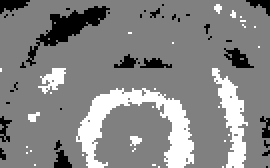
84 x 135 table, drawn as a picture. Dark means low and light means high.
Ninth with the lowest average: top left. Grain: blotchy. Rings: centred on the bottom middle. Seam: horizontal, 40% of the way down, the bottom part higher. Average level on the scale: 50%.
